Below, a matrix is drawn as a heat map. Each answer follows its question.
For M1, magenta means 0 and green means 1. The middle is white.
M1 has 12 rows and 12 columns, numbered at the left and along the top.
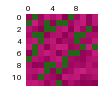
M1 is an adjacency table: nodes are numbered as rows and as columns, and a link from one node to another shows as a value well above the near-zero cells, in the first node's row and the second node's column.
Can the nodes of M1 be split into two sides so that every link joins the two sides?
yes
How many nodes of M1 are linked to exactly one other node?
2
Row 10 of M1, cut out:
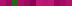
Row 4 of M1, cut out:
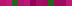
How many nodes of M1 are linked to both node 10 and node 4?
1
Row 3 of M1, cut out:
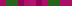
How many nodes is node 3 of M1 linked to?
4
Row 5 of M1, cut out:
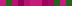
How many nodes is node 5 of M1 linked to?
3
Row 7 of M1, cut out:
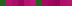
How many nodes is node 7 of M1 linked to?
2
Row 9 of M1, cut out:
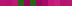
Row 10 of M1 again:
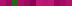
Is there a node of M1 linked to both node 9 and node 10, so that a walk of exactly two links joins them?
no
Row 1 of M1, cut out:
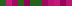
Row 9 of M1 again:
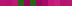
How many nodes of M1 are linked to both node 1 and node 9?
2
